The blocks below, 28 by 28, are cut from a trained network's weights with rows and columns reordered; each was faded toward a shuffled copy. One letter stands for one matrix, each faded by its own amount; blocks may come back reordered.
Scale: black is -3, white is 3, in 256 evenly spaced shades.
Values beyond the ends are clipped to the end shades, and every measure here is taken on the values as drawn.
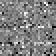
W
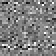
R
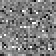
W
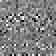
R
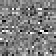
R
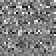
R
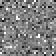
W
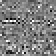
R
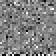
W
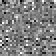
R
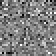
W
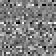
R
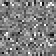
R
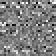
R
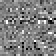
R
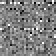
W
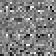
R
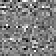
R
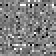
W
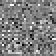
R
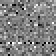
W
